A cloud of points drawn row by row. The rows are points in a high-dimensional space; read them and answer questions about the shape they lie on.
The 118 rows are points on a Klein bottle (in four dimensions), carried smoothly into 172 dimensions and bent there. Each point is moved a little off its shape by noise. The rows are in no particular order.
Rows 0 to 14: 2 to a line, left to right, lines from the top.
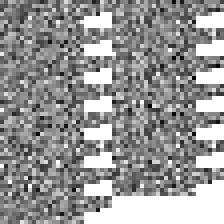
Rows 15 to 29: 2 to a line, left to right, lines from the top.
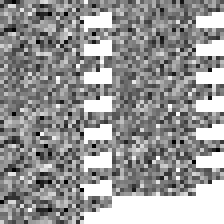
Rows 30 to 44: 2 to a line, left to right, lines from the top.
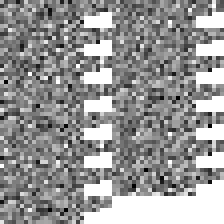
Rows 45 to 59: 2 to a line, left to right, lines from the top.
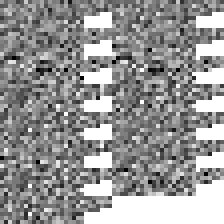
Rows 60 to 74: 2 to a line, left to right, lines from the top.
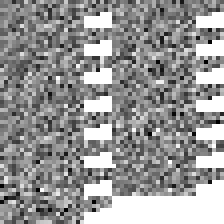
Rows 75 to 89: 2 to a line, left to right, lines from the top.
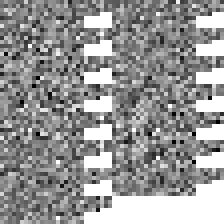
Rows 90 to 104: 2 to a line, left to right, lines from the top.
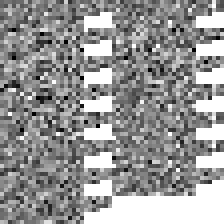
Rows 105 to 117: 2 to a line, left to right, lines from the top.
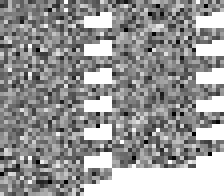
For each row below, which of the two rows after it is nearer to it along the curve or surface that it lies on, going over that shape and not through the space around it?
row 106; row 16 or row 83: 16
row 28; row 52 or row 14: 52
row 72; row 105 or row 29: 29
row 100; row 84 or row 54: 54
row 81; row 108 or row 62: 62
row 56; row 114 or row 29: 29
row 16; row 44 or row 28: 44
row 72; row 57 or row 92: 92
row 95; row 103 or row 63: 63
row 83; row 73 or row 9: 9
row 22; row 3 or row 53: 3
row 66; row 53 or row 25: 25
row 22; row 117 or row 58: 58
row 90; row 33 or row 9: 33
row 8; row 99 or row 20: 99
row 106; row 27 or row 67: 67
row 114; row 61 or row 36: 61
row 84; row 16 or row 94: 94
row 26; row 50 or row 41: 50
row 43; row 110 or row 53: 53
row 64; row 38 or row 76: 76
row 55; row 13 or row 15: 15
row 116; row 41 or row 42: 41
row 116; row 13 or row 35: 13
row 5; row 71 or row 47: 47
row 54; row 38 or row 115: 38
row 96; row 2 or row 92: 92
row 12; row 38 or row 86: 86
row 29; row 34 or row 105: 105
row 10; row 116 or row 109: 109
